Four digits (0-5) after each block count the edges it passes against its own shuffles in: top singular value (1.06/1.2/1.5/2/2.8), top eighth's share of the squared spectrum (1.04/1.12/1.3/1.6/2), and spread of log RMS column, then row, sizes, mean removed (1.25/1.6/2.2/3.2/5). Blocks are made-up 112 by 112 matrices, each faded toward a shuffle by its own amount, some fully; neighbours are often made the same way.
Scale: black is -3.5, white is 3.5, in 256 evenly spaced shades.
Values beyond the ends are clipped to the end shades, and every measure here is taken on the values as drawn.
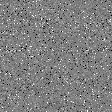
1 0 0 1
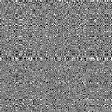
5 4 3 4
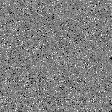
3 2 0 1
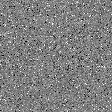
3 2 0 1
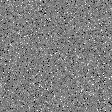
0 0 0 0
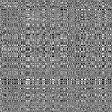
5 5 4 4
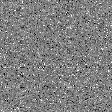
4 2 1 1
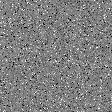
0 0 0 0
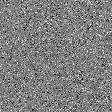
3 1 0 0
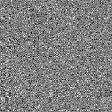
4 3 2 2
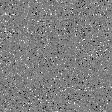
2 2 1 1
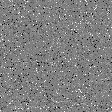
1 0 0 0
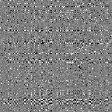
5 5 3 4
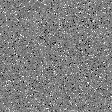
2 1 0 0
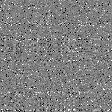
4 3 1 2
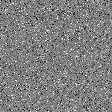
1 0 0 0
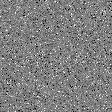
2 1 0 0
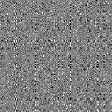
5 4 3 2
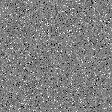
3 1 0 0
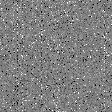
3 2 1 0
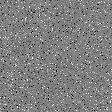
0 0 0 0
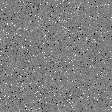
0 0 0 0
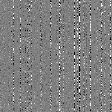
3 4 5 0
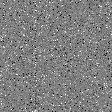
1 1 1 0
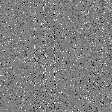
2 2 2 0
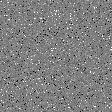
0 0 0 0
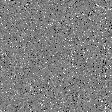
1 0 1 0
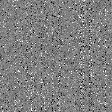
2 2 3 0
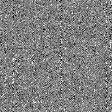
2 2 3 0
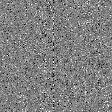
2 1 2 0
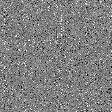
1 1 2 0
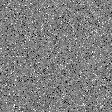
2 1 0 0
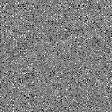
4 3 2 2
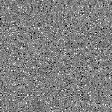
4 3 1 1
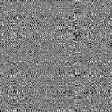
5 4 3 3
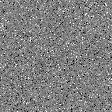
1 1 0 0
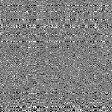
5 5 3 4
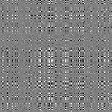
5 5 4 4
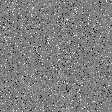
2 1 0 0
